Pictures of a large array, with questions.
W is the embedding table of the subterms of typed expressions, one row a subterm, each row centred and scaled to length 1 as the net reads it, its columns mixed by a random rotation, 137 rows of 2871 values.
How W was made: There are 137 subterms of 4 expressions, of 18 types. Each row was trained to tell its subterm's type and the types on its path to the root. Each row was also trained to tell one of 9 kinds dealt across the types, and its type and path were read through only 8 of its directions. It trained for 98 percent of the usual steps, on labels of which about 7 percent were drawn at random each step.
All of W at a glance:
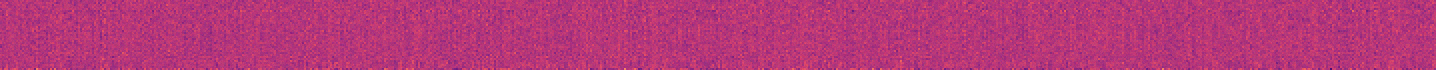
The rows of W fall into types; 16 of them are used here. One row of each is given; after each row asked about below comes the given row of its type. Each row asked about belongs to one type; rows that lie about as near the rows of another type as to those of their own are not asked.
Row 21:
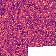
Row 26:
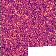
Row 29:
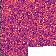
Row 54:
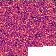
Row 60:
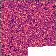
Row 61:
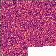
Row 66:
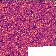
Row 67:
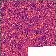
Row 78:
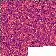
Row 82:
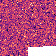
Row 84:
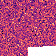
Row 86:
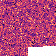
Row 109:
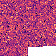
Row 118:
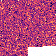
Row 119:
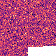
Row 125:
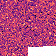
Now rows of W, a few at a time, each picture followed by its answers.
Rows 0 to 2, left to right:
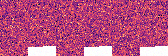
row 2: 119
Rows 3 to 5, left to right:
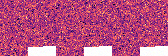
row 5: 60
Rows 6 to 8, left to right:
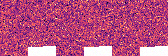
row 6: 125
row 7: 61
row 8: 61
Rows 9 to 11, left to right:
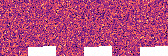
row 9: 109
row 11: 119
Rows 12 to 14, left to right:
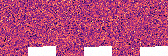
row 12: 84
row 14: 82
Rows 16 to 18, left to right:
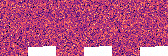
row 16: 82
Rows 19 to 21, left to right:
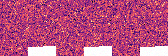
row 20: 84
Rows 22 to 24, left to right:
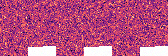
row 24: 29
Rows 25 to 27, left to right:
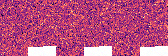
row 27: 109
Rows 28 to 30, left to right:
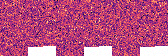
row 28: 26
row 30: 21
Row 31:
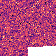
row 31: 60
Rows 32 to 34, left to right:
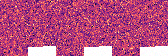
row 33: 86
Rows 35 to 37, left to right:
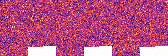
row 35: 66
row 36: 21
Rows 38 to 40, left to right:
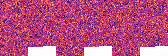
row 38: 21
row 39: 119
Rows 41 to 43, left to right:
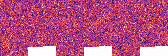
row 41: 84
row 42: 67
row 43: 66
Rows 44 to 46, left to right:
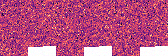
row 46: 109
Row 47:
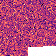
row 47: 26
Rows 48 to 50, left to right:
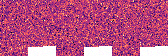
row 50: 82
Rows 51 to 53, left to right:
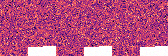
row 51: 119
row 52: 119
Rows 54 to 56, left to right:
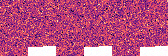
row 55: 109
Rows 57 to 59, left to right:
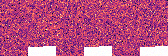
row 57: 109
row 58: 29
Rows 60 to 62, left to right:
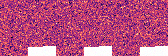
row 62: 61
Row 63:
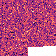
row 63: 61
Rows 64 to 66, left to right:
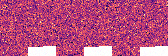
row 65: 61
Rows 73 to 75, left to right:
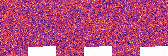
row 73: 29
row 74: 82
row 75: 66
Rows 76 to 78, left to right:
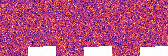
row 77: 84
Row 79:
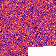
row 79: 82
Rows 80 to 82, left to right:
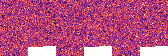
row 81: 54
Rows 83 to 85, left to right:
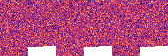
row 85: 60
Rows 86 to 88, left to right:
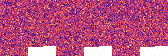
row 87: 118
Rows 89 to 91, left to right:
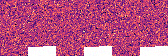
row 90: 82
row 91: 78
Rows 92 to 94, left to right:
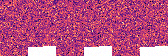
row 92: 78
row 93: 78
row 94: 118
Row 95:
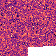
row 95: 61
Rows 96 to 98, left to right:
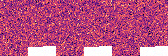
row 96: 84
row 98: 82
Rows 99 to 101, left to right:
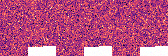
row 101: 86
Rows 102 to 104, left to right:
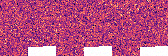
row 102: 29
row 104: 78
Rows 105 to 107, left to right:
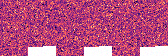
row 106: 54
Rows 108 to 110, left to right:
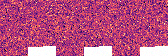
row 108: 54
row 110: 61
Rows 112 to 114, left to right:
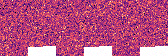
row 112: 84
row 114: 119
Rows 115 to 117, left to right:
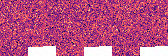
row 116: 66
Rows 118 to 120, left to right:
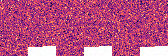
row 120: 60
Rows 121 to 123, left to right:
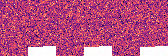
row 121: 21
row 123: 119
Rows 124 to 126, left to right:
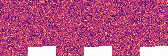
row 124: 60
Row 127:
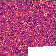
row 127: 21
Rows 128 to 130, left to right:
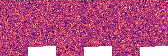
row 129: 60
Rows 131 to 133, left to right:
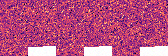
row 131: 109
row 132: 109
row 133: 60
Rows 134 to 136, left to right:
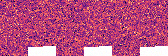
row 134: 21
